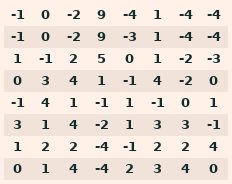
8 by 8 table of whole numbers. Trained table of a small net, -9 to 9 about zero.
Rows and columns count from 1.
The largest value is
9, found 2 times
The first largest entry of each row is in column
4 4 4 3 2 3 8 3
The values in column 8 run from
-4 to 4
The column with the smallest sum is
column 8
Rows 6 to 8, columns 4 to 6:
-2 1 3 / -4 -1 2 / -4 2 3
